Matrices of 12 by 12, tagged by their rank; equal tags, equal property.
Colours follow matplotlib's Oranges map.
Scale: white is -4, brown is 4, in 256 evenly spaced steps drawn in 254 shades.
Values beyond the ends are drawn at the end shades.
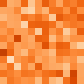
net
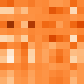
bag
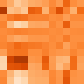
bag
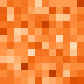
net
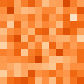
net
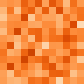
net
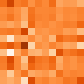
bag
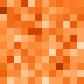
net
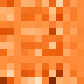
bag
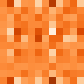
bag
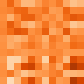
bag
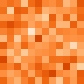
net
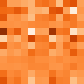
bag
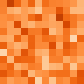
net
